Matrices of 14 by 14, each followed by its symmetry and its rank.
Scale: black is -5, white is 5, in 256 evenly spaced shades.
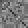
symmetric, full rank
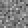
antisymmetric, full rank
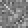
symmetric, full rank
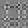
antisymmetric, rank two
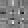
antisymmetric, rank two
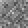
symmetric, full rank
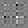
symmetric, rank one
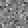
antisymmetric, full rank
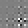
symmetric, rank one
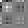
symmetric, rank one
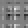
antisymmetric, rank two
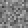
antisymmetric, full rank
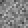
symmetric, full rank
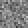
antisymmetric, full rank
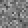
symmetric, full rank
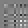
symmetric, rank one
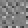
antisymmetric, rank two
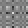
symmetric, rank one
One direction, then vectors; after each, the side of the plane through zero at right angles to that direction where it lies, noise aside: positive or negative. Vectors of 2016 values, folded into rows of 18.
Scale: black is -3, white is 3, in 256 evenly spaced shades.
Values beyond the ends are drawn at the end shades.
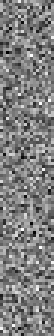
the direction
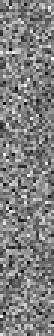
negative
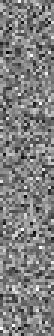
positive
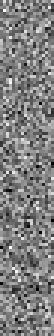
negative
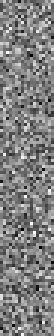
negative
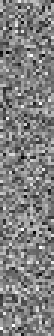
positive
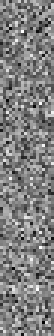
positive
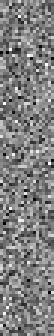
positive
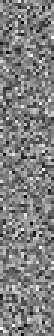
positive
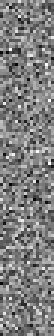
positive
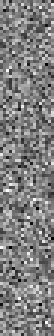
positive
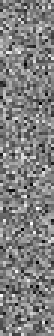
negative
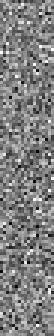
negative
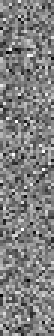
positive
